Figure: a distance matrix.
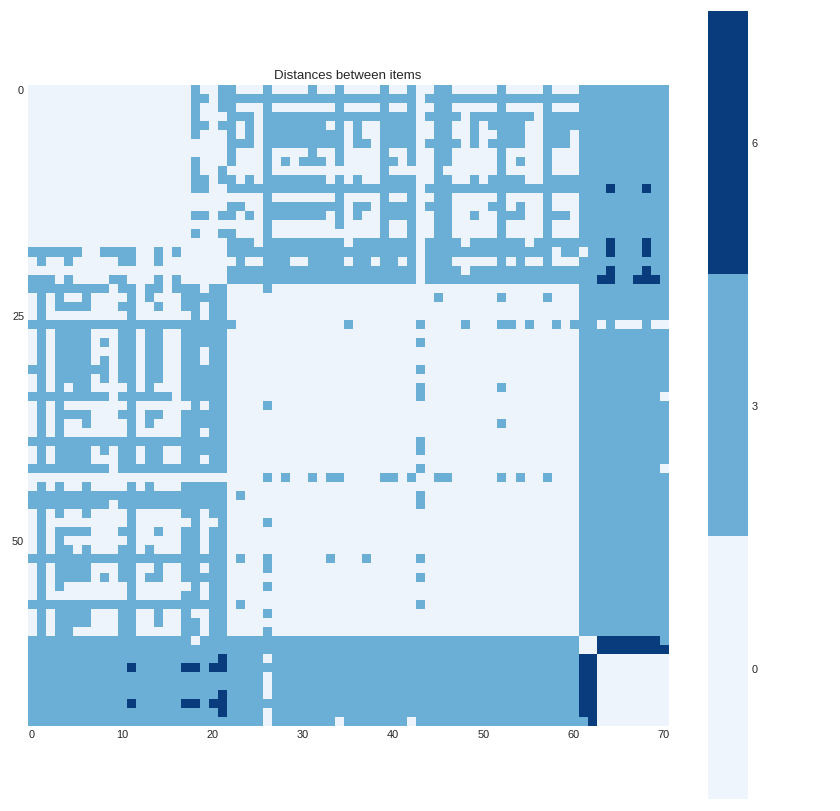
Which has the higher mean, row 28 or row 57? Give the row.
57
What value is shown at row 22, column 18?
3
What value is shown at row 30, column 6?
3
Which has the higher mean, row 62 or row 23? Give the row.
62
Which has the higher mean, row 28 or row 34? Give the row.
34
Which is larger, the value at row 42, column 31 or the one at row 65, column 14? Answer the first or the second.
the second
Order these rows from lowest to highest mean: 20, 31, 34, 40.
40, 31, 34, 20
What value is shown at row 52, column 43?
3
